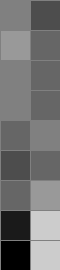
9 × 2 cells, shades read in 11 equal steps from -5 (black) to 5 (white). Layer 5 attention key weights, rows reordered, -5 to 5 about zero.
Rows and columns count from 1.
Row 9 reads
-5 3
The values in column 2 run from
-2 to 3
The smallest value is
-5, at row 9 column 1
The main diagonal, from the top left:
0 -1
